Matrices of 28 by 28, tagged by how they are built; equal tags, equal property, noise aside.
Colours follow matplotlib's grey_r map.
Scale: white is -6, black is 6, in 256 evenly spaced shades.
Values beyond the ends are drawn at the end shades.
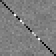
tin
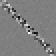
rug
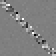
rug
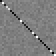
tin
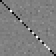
tin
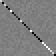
tin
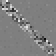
rug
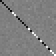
tin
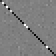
tin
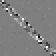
rug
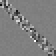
rug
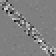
rug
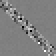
rug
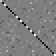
tin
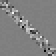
rug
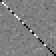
tin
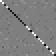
tin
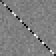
tin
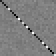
tin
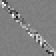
rug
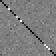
tin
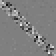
rug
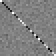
tin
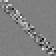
rug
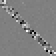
rug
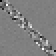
rug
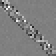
rug
